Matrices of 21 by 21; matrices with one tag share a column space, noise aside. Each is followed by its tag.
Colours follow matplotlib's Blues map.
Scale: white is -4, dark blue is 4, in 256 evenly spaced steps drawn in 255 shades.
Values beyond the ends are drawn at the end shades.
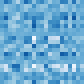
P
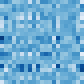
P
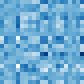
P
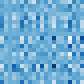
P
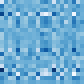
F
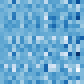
P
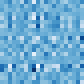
P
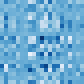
P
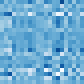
F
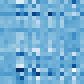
F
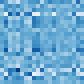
F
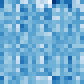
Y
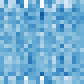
Y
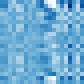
Y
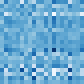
F
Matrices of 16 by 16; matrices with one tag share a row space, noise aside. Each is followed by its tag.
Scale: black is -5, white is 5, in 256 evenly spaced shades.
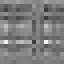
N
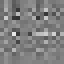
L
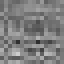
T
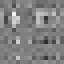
L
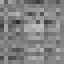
T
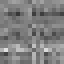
N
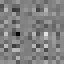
L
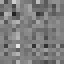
L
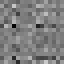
L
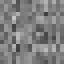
L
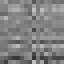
N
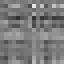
N
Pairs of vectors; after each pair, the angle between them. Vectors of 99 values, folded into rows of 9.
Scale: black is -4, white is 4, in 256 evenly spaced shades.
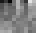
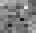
partly opposed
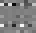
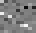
orthogonal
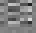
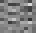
nearly opposite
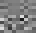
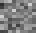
partly aligned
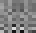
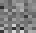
nearly opposite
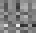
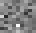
partly aligned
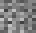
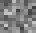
orthogonal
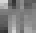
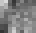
nearly parallel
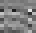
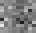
orthogonal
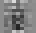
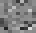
orthogonal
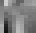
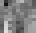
nearly opposite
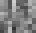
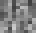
nearly opposite
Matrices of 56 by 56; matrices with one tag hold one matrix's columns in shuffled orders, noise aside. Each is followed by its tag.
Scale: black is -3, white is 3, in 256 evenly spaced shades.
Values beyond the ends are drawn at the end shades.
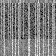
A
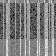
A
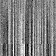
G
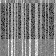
A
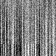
G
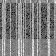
A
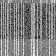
A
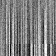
G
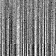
G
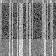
A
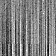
G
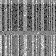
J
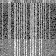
A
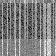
A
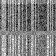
J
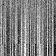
G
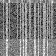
A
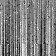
G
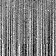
G
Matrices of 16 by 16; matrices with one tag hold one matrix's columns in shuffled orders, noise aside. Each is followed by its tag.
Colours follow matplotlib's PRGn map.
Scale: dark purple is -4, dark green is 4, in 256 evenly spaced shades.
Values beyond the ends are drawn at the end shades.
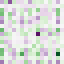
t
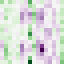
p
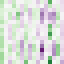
p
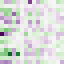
t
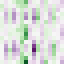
p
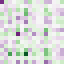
t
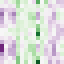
p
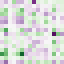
t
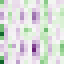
p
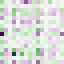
t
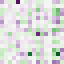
t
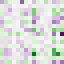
t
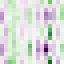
p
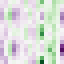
p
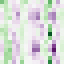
p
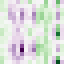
p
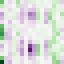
p
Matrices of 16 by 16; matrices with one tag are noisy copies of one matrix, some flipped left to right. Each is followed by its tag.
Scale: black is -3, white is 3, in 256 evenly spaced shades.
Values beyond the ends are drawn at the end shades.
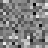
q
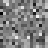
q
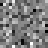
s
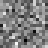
s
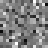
s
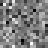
s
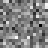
q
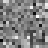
q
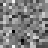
s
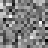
q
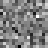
q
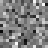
s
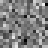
s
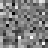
q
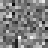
q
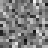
s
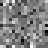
s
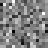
s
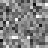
q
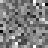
s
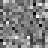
q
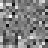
q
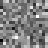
q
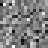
s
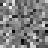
s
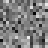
q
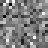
s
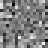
q
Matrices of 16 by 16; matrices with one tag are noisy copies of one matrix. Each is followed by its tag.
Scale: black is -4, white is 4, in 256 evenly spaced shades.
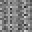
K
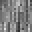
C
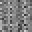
K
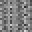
K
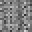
K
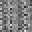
K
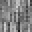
C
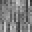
C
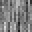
C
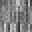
C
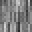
C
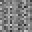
K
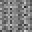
K
